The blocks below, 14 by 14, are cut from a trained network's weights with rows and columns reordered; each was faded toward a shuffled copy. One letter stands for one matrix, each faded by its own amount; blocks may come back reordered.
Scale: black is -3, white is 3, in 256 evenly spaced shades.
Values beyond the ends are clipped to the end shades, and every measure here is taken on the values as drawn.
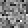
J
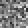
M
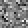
J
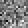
M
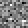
M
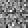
J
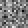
M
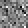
M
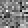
M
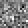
J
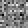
J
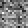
J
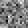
M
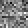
J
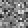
M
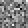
J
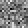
M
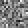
M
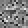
J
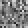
M
